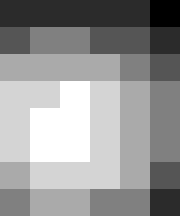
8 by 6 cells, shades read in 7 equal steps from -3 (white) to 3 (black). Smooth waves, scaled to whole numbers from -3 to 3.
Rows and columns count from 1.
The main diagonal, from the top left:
2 0 -1 -2 -1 0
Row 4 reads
-2 -2 -3 -2 -1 0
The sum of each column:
-5 -10 -11 -6 -1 9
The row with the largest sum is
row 1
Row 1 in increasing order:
2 2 2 2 2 3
